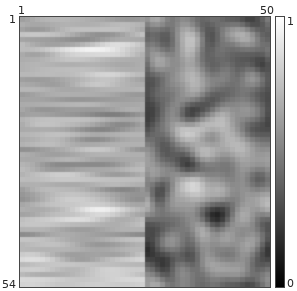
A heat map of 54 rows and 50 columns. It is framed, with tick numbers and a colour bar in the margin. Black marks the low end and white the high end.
The table splits into one row of 2 panels. Panel 1,1: high, streaked across. Panel 1,2: middling, blotchy, strong in contrast.
